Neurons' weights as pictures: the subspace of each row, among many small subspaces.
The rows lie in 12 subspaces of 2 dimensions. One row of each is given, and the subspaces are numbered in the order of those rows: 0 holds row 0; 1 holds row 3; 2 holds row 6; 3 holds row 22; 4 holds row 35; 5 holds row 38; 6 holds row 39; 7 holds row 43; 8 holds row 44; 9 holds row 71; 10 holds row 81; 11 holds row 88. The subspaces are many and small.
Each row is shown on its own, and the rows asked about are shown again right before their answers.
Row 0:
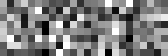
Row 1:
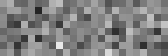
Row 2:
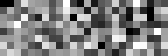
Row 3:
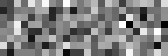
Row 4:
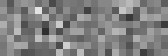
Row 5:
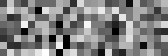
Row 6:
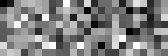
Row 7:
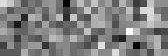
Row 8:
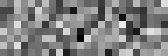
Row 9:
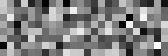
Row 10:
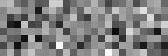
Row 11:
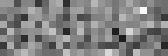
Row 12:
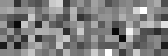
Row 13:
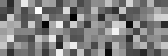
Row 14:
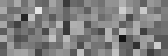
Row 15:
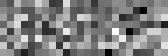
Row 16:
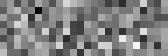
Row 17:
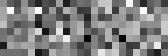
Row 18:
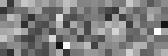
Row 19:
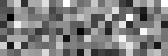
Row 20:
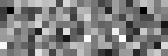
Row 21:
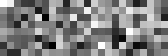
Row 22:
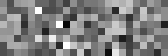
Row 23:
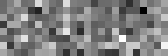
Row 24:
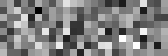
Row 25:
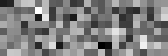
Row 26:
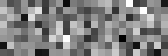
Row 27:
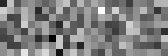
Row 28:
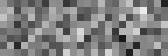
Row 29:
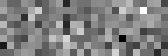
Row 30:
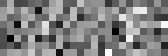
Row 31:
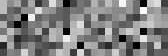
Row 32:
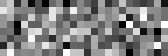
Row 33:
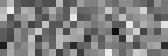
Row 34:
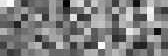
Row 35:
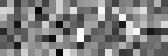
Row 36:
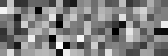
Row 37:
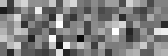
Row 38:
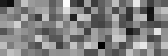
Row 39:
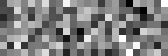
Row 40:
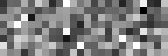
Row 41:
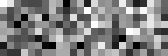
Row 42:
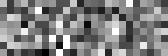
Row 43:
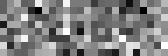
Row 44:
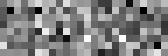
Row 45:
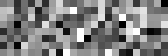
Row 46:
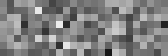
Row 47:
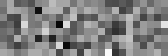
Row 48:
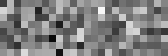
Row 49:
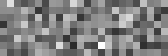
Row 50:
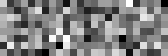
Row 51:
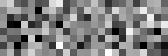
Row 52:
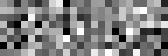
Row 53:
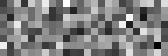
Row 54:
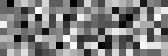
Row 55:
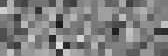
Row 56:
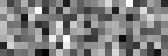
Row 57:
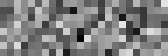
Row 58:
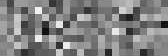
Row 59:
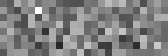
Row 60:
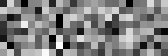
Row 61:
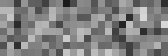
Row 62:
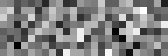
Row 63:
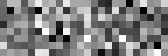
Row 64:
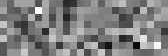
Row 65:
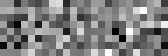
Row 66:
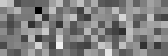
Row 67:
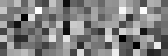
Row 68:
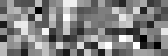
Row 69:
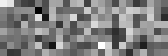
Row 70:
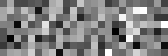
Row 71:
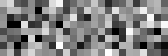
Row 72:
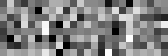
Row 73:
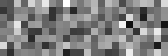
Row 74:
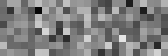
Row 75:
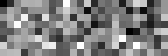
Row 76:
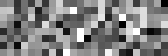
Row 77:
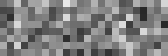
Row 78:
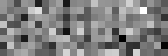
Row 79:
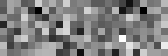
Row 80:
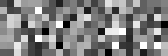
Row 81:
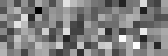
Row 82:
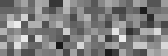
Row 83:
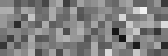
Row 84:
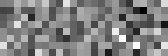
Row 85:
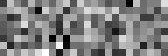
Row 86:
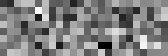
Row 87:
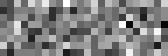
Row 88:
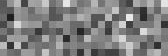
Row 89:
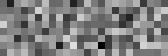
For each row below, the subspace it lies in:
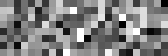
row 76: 4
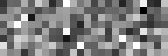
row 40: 10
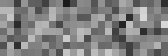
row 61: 11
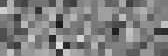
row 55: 11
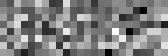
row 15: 7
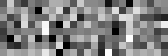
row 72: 0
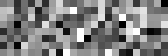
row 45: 4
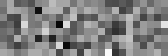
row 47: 3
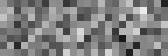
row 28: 6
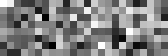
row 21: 2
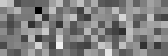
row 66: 10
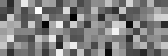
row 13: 8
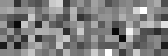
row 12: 3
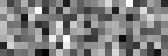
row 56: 0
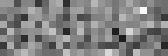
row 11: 7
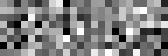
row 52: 3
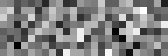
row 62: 6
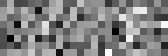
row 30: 0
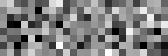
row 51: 9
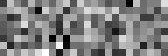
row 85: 6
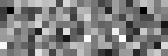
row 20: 8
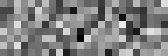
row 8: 4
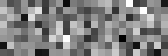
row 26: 0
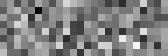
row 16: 10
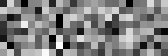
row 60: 11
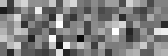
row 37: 11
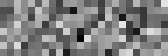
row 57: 4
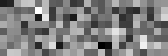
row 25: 2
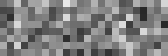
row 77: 11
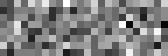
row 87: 1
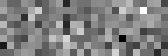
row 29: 3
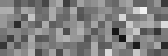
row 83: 0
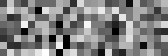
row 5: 6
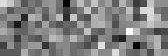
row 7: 5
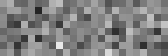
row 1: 9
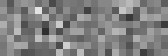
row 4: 7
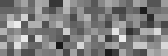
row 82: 9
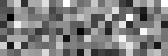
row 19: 11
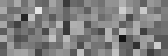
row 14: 9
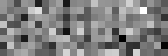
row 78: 7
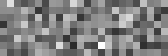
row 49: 5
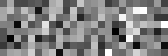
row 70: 0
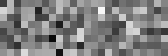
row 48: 4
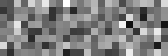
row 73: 1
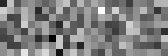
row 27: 4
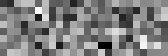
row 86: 2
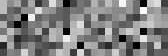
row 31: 10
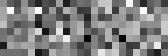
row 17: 8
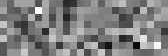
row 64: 2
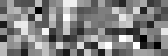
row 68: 2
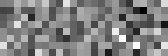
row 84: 0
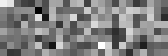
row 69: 2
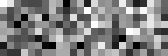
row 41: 2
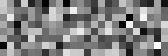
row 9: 1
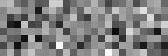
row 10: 9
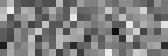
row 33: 8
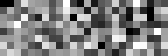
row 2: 5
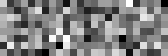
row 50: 6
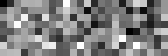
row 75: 2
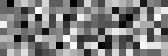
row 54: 5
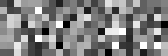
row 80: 9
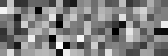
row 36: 11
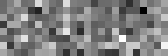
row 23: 7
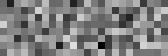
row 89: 5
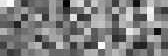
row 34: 5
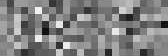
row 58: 7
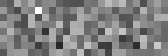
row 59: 10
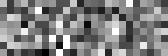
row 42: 6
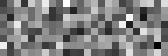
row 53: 1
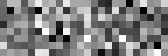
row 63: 8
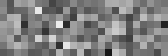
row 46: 3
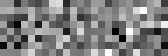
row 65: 3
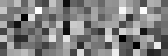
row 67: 9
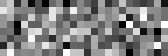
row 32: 1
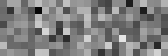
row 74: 8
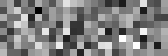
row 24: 10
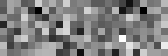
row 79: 7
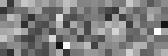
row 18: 1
